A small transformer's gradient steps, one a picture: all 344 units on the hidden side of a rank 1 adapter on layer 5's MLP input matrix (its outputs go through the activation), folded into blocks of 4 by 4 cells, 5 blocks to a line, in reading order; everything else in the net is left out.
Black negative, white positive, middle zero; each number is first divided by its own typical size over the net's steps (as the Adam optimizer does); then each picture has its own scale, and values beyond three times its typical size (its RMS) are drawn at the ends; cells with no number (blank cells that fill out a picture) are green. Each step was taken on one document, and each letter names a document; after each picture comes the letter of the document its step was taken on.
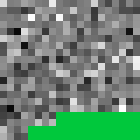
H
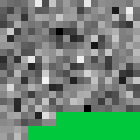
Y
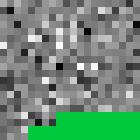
Y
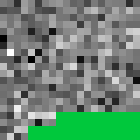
Y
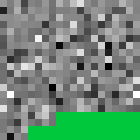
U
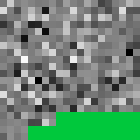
H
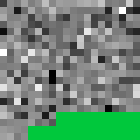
H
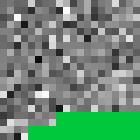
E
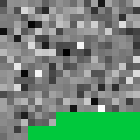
H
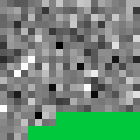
U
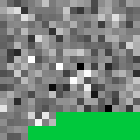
U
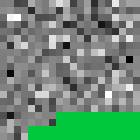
E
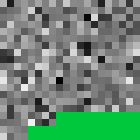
H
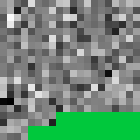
E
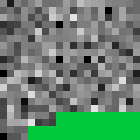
H
